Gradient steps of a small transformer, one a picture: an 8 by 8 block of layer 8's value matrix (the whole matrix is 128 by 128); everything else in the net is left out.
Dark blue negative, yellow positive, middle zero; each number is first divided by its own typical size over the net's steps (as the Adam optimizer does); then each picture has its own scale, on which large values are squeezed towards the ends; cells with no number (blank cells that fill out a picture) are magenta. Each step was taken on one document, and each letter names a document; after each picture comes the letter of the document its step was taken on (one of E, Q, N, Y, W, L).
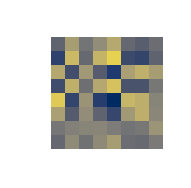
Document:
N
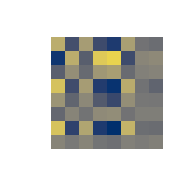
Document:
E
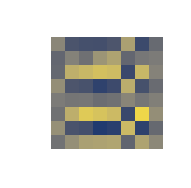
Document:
E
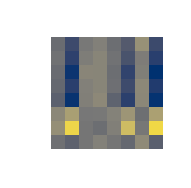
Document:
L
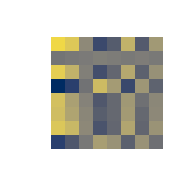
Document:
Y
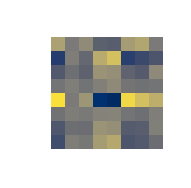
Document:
N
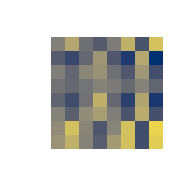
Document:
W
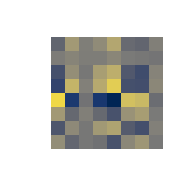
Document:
N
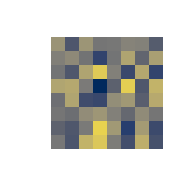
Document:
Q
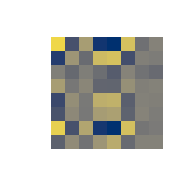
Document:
E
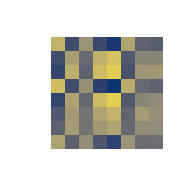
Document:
E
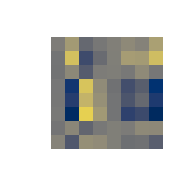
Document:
L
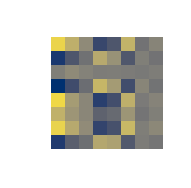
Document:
Y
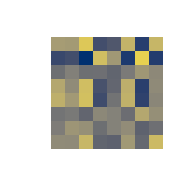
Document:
W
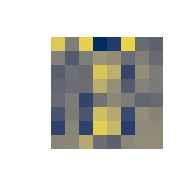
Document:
Q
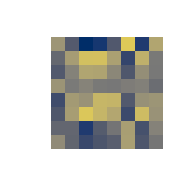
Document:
E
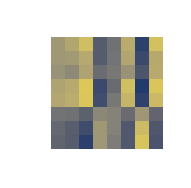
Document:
W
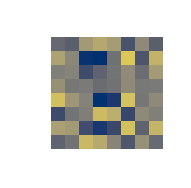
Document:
Q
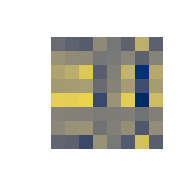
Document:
W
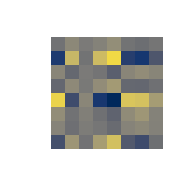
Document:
N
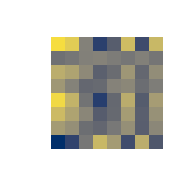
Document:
Y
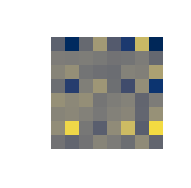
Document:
L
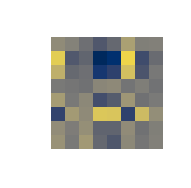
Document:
Q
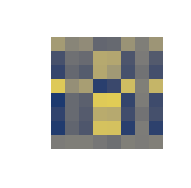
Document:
E
